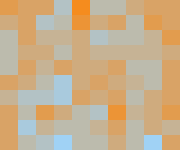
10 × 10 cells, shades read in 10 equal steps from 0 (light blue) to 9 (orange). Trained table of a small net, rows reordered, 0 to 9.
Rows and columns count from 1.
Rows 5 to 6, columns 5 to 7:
5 5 6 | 5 6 5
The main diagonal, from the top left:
7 6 4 3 5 6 6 4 5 6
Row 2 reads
5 6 2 3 8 5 6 3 7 6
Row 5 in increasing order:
3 3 3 4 5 5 6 6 6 6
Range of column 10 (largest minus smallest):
3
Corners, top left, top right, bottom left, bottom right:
7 6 6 6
